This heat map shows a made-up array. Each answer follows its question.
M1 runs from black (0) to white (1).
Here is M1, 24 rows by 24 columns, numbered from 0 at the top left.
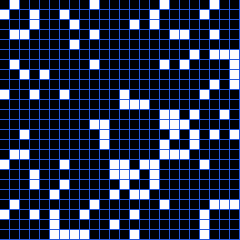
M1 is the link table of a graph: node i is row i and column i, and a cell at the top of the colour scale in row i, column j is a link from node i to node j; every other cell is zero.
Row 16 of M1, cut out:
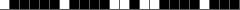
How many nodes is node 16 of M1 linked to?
7
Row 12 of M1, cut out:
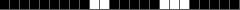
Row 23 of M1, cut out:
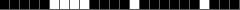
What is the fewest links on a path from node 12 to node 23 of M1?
3
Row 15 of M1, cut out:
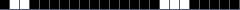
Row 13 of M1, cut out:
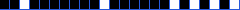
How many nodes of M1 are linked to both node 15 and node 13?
2
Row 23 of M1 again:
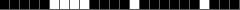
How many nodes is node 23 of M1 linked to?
6
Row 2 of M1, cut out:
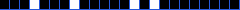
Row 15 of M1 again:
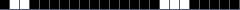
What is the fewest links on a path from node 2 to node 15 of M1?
1
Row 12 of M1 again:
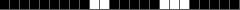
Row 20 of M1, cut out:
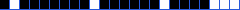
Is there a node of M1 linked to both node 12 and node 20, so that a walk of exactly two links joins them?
yes
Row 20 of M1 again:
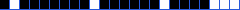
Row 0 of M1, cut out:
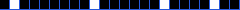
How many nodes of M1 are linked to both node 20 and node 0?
4
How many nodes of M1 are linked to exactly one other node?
1
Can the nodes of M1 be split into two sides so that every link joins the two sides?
yes
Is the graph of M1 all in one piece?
yes
